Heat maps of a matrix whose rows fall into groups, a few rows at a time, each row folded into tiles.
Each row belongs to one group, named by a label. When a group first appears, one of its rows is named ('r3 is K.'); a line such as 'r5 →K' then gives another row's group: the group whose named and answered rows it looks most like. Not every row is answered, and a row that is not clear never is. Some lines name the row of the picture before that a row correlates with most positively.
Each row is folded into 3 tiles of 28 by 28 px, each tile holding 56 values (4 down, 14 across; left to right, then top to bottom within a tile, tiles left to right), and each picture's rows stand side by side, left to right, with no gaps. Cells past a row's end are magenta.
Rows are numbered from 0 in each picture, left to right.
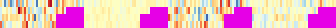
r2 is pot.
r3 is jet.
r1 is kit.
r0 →kit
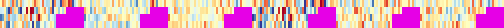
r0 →jet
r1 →jet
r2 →pot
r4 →kit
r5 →pot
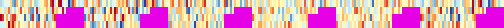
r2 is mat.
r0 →pot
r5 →pot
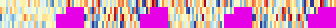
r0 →jet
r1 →jet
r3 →jet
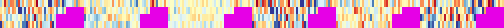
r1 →jet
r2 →jet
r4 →kit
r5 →jet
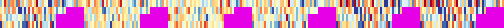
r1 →mat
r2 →pot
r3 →mat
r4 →mat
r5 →mat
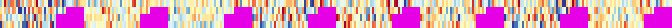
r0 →mat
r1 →kit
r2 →jet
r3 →jet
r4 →pot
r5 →pot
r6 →jet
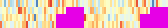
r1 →pot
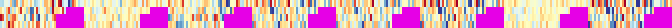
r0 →pot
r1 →kit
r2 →jet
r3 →mat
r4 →mat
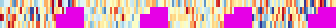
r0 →pot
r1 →jet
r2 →kit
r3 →jet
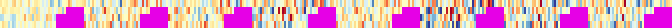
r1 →kit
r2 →pot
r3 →jet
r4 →kit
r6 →mat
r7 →mat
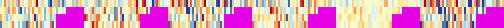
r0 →mat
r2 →mat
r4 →kit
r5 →mat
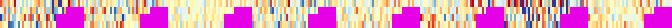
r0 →jet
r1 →pot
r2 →kit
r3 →mat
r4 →kit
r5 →pot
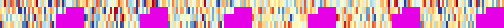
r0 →mat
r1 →jet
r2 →mat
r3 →pot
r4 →pot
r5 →mat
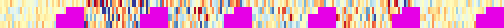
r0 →kit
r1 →mat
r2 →jet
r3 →jet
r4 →pot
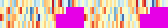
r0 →pot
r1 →pot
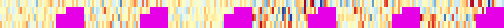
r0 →kit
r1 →kit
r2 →kit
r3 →pot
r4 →kit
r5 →pot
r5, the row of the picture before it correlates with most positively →1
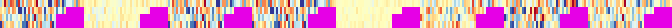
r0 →mat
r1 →kit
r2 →mat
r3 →mat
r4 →kit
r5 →pot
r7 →mat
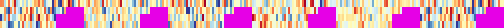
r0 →jet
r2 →mat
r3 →pot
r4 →kit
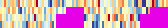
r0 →mat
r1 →jet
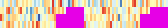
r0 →pot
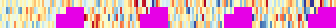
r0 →jet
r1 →pot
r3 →jet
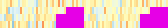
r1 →kit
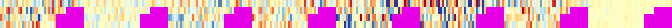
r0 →pot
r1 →jet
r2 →jet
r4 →jet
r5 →mat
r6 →kit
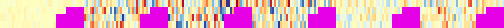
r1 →pot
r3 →mat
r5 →kit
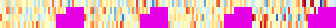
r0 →pot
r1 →pot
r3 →pot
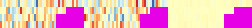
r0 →kit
